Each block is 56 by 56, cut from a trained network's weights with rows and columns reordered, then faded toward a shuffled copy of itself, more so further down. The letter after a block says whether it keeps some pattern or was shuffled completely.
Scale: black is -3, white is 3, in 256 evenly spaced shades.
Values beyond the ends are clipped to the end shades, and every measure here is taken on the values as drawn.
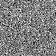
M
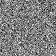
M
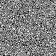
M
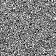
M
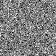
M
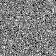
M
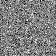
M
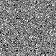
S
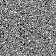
S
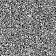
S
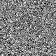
M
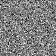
M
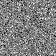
M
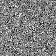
M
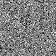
S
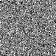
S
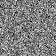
M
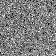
M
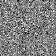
S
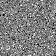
M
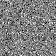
S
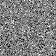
M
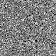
S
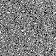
S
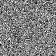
M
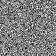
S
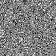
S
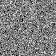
M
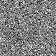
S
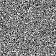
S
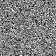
S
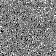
M
